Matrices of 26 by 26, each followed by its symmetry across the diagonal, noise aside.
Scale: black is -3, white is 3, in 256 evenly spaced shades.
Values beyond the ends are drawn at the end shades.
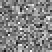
neither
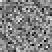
symmetric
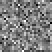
antisymmetric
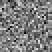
neither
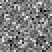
symmetric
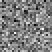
neither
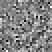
symmetric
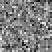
antisymmetric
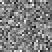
neither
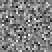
antisymmetric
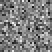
neither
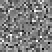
symmetric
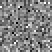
neither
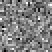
antisymmetric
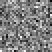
antisymmetric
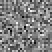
antisymmetric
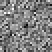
symmetric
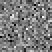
neither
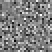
antisymmetric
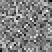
symmetric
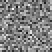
neither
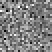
neither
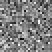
antisymmetric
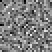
symmetric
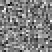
antisymmetric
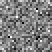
symmetric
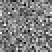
antisymmetric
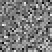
symmetric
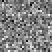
neither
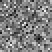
symmetric
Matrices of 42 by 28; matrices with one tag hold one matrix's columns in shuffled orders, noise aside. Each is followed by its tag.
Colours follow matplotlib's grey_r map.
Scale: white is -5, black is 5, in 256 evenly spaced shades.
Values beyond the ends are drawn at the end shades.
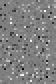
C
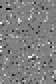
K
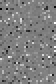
K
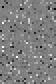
K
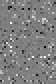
K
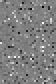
K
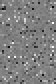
K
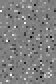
C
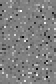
C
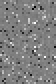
K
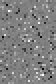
C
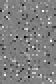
C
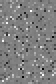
C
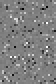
K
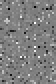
K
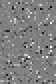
K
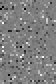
K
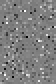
C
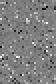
K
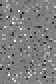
C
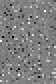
C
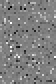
K
